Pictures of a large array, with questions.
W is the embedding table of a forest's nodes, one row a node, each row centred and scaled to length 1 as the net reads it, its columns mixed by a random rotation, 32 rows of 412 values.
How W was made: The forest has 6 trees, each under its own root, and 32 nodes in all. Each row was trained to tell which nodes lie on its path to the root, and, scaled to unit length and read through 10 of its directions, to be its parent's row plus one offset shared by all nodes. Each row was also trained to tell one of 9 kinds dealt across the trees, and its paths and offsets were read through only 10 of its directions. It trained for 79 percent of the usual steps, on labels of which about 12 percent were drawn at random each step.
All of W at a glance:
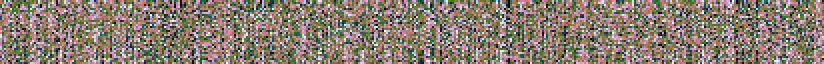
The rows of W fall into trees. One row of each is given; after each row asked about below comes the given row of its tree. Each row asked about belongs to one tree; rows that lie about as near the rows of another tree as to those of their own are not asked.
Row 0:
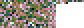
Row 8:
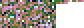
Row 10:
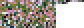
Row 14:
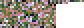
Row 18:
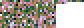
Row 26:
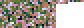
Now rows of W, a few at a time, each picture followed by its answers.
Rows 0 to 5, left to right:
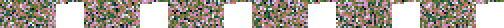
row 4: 10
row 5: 26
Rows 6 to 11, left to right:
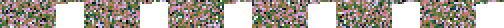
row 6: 0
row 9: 26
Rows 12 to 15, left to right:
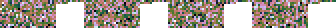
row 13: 0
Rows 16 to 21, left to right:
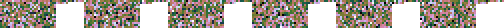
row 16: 8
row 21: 10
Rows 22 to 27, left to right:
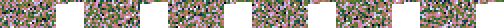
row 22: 0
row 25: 26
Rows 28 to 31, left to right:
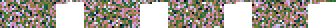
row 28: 8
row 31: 26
